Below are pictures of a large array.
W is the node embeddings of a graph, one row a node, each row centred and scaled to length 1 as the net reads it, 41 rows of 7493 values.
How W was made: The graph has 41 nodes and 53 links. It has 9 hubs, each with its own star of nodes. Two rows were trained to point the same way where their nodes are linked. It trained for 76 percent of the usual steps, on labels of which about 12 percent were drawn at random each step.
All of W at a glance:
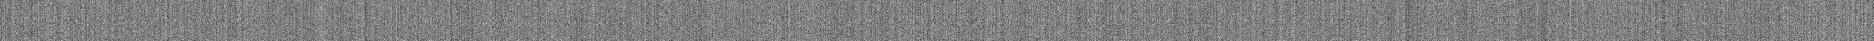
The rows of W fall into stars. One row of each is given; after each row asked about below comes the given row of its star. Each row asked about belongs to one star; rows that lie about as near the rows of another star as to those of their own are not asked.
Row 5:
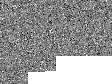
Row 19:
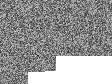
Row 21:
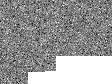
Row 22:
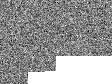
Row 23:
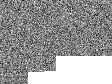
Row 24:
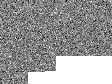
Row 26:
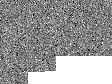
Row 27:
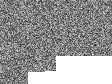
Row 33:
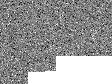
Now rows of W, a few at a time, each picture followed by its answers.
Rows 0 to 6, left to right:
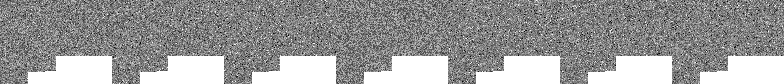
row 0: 26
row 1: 26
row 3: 33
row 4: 24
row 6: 27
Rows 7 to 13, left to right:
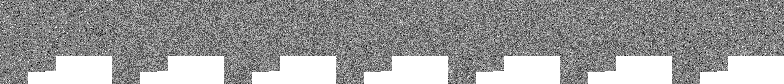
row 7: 21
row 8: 21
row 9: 5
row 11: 23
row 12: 5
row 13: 33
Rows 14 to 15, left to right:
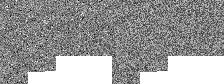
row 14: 24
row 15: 26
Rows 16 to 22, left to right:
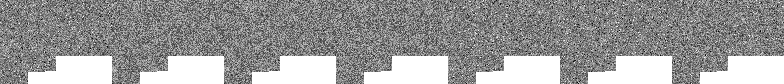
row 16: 27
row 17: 23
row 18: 24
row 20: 19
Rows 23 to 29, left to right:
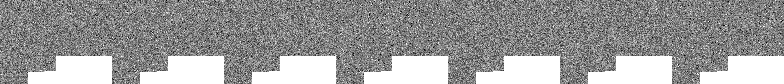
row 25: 33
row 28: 19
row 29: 23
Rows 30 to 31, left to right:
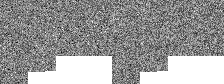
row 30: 21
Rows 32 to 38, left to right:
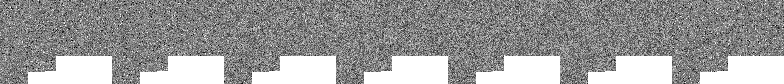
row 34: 21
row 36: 5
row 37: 27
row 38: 23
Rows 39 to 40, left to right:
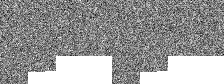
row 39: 33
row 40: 22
